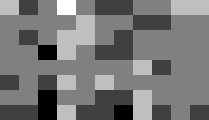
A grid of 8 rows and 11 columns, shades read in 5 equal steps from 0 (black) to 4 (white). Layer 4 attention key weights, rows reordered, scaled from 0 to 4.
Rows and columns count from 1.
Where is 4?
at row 1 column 4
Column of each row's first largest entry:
4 5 4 4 8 4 8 4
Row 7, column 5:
2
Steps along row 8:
same down up down same down up down up down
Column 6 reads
1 2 2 1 2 3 1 1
